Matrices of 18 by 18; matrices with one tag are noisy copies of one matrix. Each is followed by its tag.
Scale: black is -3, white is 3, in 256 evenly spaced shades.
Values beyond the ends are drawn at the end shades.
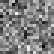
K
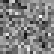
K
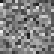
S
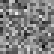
K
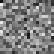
S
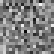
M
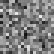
K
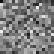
S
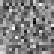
M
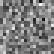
M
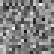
M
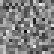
M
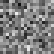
K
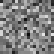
S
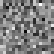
M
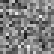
K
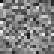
S
